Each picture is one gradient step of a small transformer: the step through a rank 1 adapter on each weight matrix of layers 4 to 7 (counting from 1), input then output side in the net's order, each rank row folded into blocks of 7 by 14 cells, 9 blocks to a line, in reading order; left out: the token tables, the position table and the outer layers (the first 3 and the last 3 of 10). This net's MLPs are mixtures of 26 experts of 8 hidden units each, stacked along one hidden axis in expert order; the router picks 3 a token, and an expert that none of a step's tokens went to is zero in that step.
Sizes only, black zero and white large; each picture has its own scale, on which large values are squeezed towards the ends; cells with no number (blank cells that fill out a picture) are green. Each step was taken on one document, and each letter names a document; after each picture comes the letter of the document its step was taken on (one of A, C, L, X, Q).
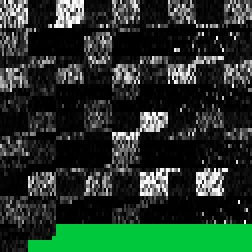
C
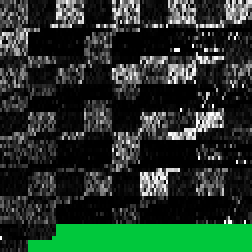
C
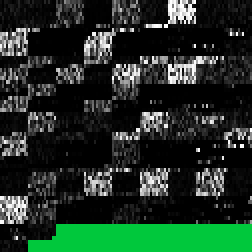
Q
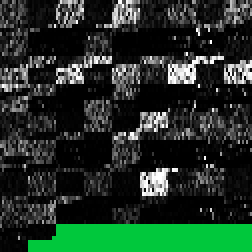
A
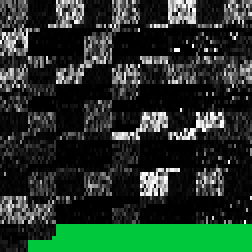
C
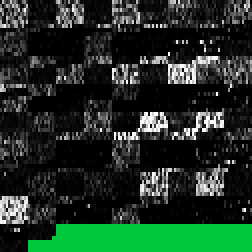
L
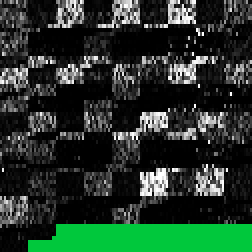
A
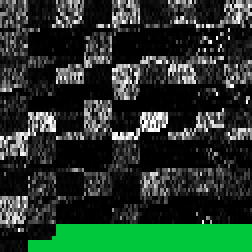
L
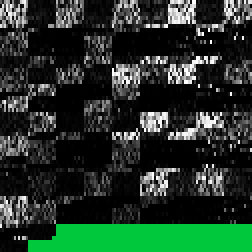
A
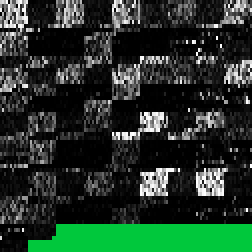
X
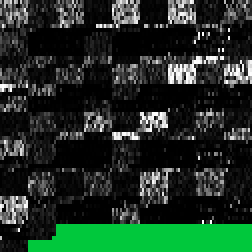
L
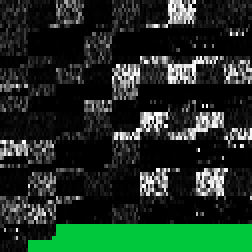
Q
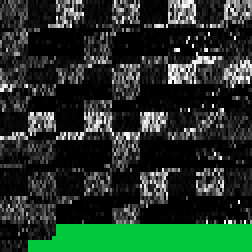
C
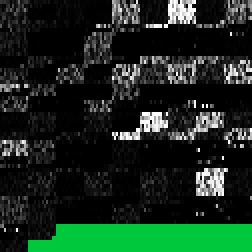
Q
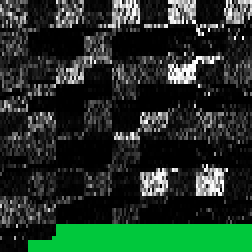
A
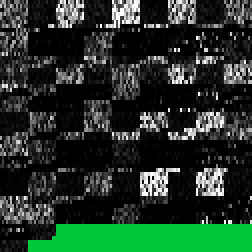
C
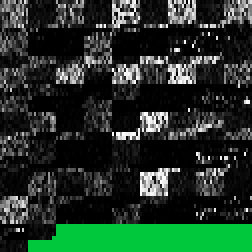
X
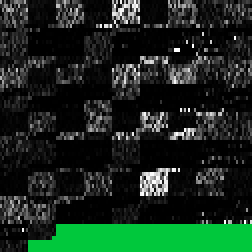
C
